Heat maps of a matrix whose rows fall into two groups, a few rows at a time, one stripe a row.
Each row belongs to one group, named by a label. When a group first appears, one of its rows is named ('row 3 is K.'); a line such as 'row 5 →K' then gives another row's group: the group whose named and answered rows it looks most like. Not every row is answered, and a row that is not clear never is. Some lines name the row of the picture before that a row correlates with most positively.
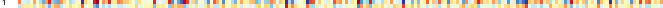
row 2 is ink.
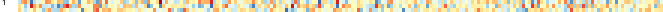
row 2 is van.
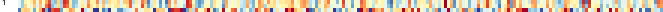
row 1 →van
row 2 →van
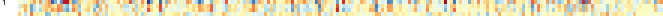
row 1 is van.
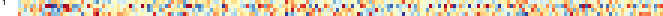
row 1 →ink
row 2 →van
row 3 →van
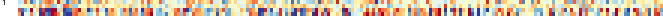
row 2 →van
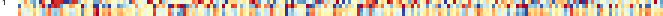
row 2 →ink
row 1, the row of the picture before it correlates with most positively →1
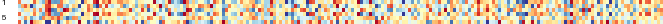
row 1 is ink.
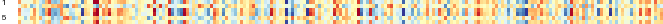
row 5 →van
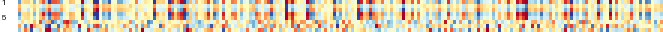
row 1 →ink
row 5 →ink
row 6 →van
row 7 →van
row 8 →van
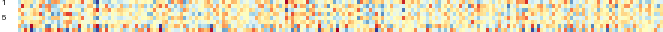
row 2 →van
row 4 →van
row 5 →ink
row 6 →van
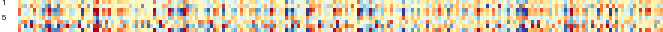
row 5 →ink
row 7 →van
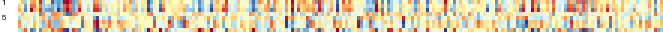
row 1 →van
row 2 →van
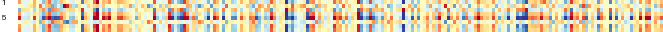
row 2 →van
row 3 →ink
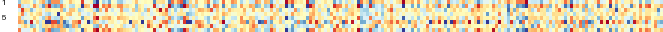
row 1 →ink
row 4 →van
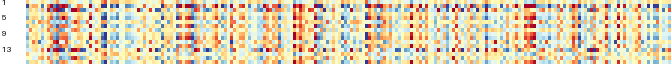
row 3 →van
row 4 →ink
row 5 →ink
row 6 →van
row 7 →ink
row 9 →ink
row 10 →ink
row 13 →van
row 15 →van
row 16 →ink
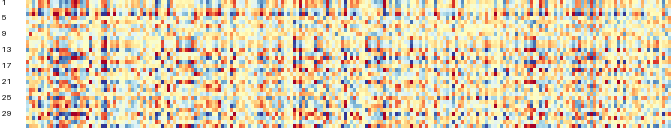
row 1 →van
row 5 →van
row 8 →van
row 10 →ink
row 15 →van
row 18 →van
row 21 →ink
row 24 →van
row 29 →van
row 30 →van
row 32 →ink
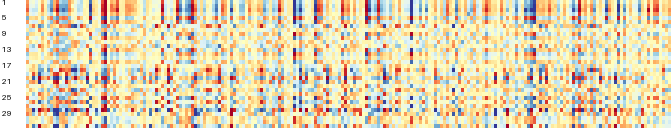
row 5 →ink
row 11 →van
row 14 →ink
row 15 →ink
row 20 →van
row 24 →van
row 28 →van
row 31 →ink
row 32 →van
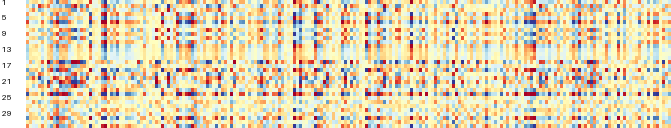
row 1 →ink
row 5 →ink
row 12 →ink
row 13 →ink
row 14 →ink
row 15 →ink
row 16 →van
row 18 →ink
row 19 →van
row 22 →van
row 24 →ink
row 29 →van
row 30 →ink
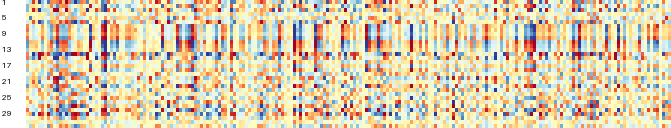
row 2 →ink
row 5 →van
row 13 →ink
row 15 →van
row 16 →ink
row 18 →ink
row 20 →van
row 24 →van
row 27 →van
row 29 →van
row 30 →van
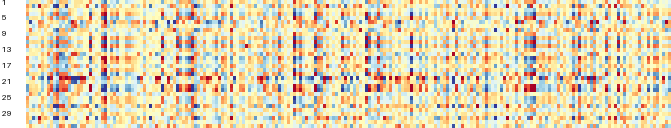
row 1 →ink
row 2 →van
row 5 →ink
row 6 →van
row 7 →van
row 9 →ink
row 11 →ink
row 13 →ink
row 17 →van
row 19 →ink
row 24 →van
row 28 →ink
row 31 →van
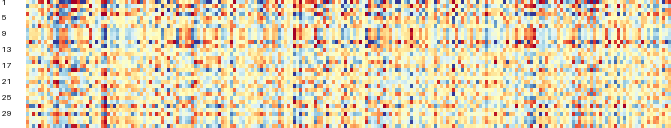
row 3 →van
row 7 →van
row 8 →ink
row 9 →ink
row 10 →ink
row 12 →ink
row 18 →van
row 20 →van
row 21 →van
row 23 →van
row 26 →ink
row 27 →van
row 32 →van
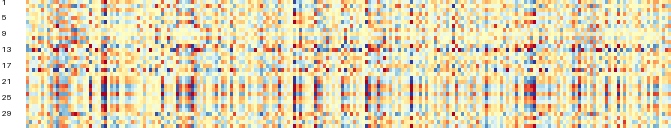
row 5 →van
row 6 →ink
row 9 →van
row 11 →van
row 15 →van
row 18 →van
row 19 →van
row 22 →ink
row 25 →ink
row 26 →ink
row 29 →van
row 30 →ink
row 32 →ink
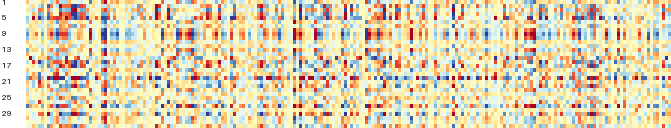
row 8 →ink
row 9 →ink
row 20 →van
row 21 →van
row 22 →van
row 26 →van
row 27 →ink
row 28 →van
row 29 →van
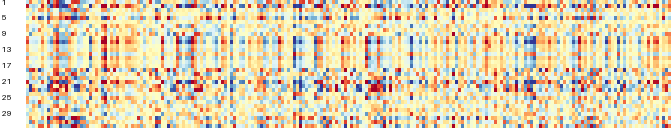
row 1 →van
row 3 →van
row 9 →van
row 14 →ink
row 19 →van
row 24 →ink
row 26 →van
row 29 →ink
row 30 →van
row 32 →van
